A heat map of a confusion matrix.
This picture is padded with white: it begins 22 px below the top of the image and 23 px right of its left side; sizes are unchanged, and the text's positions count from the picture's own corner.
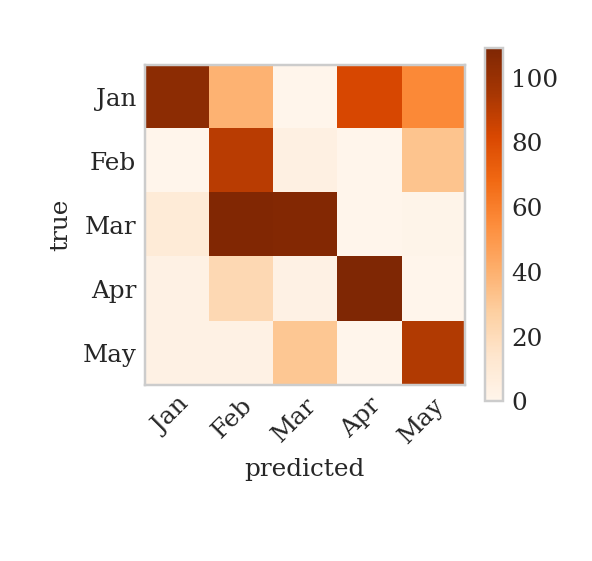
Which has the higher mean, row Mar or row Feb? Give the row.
Mar
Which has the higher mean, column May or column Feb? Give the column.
Feb
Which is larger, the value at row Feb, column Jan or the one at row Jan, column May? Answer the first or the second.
the second
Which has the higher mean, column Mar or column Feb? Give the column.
Feb
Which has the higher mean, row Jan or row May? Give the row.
Jan
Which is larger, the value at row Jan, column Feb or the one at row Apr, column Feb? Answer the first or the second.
the first
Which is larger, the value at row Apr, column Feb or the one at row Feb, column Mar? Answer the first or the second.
the first
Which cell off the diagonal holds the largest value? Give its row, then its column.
Mar, Feb
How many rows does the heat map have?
5
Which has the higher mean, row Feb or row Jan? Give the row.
Jan
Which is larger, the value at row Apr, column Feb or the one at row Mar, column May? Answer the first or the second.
the first
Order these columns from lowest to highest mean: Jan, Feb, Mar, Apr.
Jan, Mar, Apr, Feb
